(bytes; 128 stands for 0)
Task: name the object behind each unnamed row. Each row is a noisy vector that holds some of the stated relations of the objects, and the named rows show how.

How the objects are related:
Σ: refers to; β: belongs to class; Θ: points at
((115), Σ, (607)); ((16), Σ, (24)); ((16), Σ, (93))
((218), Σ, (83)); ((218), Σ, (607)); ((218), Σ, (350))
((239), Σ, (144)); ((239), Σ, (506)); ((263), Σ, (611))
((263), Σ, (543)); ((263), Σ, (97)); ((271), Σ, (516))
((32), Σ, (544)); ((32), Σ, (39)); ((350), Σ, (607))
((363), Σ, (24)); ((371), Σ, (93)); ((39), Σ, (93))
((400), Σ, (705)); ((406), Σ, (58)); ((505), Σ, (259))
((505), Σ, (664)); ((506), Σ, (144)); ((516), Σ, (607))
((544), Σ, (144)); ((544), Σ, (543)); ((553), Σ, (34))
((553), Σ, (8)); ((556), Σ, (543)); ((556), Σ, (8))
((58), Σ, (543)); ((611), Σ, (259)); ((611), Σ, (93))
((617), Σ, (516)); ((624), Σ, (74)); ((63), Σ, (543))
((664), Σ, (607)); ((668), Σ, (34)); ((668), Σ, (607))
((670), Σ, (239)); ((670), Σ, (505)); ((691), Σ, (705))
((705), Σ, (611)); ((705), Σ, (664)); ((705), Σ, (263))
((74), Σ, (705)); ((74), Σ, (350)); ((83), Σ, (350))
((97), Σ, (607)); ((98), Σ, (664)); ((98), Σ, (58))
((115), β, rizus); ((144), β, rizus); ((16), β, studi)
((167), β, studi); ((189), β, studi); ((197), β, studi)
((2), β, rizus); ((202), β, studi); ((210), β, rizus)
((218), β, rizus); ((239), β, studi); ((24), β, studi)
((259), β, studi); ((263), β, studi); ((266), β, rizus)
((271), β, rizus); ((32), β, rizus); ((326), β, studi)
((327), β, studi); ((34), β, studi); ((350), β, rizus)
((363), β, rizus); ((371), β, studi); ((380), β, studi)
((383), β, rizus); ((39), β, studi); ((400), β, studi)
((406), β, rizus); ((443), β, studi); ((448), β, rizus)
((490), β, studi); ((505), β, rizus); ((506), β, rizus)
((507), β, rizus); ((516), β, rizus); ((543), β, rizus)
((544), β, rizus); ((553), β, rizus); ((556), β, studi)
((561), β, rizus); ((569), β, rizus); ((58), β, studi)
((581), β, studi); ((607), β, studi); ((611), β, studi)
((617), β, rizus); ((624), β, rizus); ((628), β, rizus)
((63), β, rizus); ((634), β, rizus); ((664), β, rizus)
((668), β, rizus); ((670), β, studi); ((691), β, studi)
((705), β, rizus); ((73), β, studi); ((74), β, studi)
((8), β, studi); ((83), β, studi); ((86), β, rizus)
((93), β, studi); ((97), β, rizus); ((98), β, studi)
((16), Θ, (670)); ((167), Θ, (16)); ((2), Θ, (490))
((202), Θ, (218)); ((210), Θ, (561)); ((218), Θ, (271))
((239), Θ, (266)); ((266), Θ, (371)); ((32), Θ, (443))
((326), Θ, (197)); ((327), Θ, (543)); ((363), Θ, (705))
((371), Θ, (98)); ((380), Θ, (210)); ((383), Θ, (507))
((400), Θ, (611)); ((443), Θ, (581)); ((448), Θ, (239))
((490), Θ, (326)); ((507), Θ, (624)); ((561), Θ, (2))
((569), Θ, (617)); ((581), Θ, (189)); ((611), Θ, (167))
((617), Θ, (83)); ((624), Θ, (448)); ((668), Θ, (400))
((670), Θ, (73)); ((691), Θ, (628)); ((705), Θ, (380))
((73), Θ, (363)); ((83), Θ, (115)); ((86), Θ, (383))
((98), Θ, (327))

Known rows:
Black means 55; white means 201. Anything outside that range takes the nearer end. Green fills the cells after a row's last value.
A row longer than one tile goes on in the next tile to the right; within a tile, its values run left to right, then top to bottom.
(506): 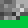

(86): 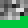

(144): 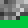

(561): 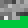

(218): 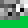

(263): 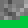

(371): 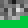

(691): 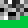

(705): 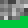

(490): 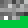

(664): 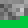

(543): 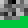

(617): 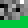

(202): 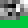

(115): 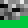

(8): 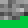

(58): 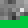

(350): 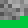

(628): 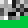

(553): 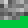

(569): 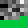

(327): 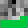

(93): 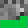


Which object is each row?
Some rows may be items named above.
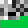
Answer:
(628)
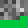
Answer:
(24)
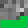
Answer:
(39)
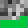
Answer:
(239)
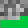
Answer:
(448)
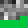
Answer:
(363)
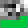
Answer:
(202)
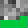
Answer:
(73)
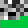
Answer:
(691)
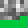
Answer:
(189)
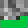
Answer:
(167)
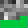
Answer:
(363)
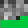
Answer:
(16)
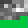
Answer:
(32)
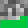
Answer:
(266)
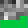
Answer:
(363)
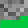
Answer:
(505)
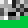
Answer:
(628)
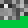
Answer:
(668)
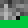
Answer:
(611)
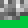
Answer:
(189)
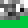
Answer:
(271)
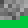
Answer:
(74)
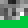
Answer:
(98)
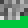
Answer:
(624)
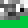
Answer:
(271)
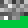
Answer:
(197)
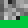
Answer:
(670)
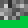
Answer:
(400)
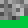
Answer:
(607)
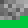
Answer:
(74)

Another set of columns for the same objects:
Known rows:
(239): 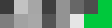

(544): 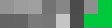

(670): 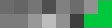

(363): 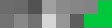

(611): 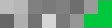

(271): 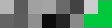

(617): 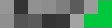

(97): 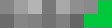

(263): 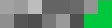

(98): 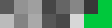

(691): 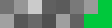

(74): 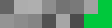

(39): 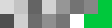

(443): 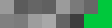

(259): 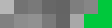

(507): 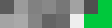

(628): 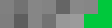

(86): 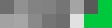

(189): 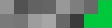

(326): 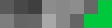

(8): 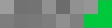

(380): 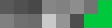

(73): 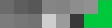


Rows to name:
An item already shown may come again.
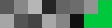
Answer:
(705)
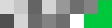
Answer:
(39)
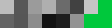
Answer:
(271)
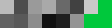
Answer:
(271)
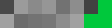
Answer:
(543)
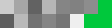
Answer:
(93)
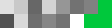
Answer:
(39)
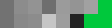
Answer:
(668)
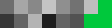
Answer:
(218)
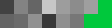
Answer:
(83)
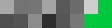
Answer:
(202)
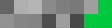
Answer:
(74)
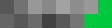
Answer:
(115)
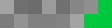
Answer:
(24)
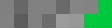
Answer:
(628)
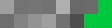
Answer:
(32)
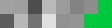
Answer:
(16)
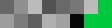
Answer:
(400)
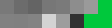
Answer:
(167)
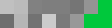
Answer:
(611)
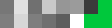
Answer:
(371)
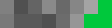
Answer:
(569)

